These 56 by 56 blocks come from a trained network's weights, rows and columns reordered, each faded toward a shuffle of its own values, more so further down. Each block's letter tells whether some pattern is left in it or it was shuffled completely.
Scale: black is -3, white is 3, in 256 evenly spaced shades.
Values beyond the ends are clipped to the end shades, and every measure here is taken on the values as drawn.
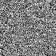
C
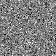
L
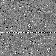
L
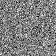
C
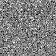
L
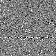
L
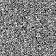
L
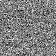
C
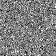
L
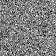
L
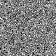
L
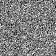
L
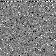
L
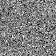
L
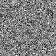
L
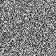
L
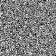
L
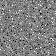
C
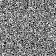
L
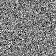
C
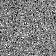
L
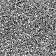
C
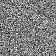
L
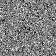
C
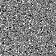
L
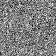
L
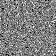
C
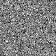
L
